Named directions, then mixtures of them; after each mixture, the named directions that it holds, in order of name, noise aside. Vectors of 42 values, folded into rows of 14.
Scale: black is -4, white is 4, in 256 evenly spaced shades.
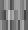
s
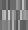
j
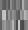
j, s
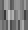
s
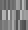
j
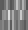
j, s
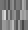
j, s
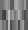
s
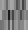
j, s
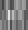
j, s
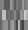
j, s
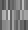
j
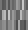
j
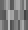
s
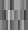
s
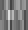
j, s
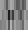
j, s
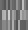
j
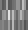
j, s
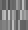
j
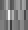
j, s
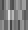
j, s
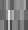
j, s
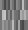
j, s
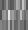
j, s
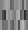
j, s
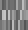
j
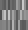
j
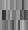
j, s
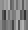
j, s
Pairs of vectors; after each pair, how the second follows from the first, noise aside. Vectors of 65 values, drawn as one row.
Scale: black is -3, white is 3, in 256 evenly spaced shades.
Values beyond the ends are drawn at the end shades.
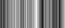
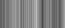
shrunk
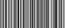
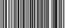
copied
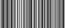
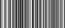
negated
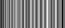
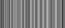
shrunk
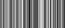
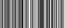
negated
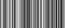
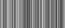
shrunk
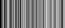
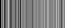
partly zeroed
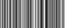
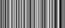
wrapped around
